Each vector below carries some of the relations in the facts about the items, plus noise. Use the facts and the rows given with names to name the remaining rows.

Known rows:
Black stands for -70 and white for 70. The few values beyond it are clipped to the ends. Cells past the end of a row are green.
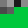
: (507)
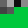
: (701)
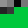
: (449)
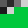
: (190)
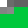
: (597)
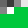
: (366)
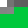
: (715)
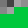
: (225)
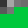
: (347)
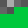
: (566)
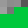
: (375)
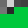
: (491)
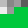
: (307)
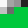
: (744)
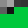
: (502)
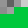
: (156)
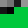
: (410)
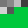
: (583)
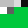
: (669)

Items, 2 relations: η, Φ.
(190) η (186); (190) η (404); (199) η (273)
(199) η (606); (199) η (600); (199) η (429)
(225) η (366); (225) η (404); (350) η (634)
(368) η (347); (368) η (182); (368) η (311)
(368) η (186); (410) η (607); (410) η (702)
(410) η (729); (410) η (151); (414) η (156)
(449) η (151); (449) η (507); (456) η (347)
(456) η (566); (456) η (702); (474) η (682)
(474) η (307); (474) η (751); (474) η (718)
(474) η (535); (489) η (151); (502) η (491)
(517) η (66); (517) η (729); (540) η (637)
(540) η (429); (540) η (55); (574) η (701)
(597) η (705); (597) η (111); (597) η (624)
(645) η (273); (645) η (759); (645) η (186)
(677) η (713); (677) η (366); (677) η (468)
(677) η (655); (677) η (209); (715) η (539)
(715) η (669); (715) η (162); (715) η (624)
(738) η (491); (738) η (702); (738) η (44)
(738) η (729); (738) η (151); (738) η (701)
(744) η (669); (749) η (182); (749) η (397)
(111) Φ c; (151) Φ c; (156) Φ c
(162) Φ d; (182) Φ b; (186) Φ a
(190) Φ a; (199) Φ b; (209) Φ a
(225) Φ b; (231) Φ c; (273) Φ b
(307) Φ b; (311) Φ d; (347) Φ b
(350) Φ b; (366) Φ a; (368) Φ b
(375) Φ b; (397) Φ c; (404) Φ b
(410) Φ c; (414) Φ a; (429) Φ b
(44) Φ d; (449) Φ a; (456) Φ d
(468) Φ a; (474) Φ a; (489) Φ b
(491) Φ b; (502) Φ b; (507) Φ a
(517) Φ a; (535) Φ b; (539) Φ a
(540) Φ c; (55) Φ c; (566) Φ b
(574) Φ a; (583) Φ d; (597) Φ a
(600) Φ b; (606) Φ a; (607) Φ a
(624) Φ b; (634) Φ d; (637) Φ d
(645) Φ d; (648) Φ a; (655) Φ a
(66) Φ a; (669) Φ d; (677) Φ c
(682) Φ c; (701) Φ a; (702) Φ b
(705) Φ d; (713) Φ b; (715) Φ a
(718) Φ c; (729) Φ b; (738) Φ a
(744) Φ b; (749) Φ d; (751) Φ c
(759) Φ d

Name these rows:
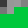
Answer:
(182)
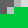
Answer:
(55)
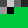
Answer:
(44)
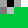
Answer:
(677)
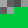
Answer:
(414)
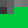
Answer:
(368)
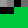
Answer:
(738)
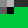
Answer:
(489)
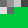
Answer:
(634)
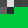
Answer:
(702)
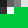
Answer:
(186)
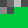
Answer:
(749)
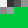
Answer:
(474)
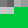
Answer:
(713)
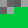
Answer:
(648)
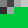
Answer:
(540)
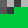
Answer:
(151)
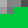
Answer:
(350)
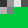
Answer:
(637)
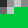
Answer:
(273)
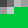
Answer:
(404)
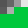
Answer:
(397)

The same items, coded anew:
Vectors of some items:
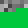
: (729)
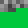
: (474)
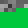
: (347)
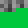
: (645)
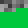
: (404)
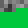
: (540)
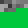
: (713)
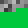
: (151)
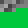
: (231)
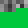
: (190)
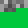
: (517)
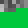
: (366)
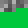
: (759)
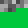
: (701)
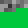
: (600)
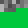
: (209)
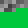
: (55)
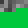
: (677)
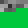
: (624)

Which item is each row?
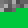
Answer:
(311)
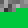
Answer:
(410)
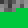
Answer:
(225)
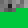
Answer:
(199)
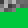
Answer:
(156)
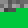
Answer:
(456)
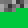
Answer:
(186)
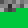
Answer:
(744)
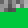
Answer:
(738)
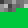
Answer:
(491)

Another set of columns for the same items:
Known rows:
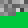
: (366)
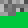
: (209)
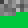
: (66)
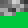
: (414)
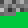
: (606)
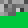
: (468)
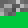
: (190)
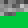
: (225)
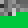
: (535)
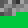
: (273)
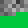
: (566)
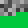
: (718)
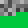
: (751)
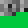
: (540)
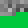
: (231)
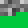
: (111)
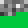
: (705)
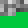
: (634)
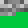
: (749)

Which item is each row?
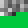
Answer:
(677)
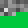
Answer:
(744)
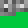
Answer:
(645)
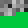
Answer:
(156)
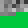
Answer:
(713)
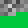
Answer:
(182)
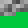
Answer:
(637)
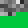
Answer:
(474)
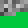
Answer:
(759)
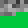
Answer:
(404)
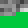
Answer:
(502)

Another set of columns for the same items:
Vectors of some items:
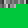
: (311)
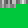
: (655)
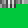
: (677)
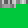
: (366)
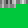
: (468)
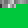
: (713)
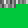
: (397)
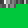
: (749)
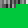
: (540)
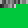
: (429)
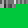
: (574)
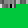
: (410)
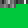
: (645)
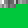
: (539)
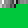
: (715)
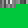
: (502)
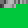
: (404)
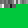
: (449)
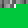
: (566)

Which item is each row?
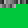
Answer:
(456)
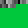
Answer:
(199)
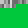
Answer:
(624)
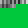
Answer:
(55)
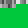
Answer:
(151)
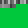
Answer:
(190)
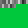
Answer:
(489)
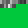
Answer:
(350)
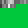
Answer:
(225)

